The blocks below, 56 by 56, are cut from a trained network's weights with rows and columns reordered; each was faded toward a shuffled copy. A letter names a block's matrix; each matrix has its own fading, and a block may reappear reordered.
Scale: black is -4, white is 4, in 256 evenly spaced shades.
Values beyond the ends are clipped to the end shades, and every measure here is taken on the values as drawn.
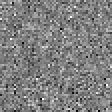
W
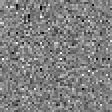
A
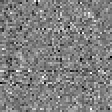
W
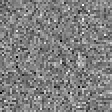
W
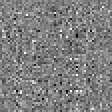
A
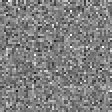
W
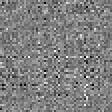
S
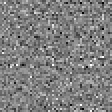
A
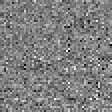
A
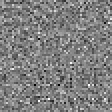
W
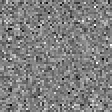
W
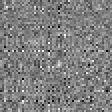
S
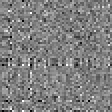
S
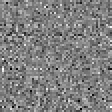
W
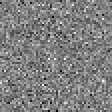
W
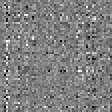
S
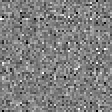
A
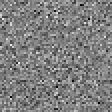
W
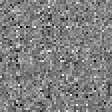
A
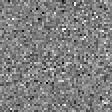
W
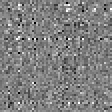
S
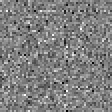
W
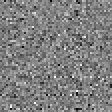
W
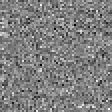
W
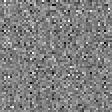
A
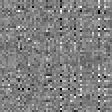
S
